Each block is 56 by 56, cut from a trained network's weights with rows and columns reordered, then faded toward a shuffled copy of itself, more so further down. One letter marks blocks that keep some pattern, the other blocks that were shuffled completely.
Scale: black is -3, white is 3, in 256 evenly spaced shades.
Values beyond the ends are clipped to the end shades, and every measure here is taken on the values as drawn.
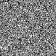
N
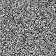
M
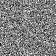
M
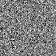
N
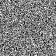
M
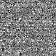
N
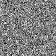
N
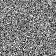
M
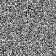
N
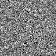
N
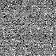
N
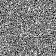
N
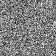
M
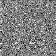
N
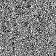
N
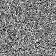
M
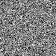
N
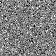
M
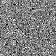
N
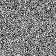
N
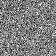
M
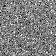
M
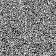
M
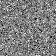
M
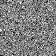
N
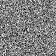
M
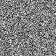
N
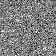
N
